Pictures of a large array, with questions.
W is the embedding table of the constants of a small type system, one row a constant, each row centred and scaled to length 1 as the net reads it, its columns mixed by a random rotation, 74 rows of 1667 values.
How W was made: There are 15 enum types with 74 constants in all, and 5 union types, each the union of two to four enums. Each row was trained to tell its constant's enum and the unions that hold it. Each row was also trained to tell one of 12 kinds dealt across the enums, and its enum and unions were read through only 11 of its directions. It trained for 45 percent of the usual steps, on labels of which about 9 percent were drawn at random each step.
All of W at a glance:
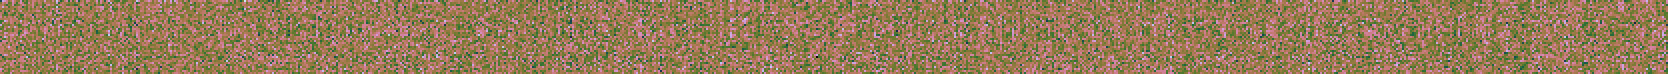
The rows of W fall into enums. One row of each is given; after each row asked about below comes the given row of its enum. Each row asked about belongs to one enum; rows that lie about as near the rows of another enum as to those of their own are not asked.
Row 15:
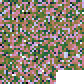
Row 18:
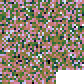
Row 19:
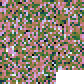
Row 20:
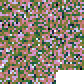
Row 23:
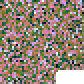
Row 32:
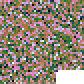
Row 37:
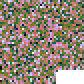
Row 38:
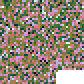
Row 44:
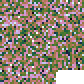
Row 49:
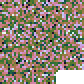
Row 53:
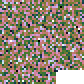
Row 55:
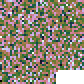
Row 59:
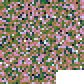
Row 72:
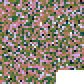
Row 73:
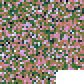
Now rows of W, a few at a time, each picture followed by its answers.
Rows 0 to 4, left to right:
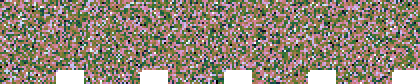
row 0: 37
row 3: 55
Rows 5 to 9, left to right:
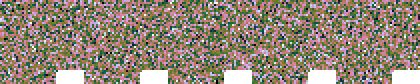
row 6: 20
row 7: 49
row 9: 37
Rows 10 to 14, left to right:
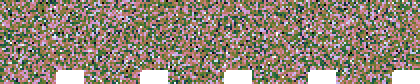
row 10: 15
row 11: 20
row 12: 59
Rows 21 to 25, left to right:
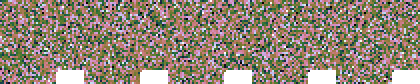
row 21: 37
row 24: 73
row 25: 15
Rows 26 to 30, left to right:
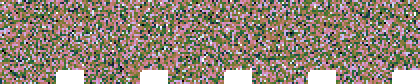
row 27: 18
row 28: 19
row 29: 55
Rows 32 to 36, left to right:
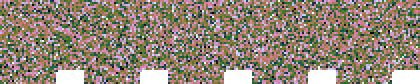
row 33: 18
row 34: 18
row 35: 18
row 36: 20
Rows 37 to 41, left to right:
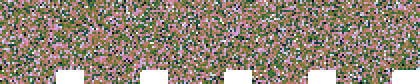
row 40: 37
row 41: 55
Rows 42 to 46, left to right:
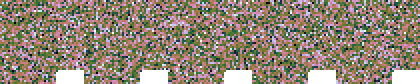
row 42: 73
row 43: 32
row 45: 49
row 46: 53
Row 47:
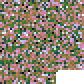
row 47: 49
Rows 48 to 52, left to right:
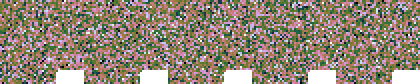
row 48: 55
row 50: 19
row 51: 49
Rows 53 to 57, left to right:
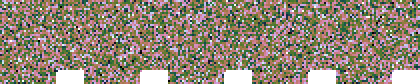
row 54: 18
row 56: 73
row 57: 59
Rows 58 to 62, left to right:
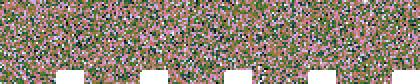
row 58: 55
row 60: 49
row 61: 38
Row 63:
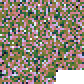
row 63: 32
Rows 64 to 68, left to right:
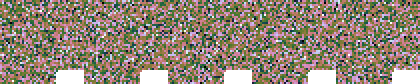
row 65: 20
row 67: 73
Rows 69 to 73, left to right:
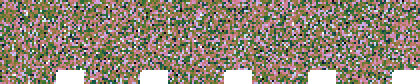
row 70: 20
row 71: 73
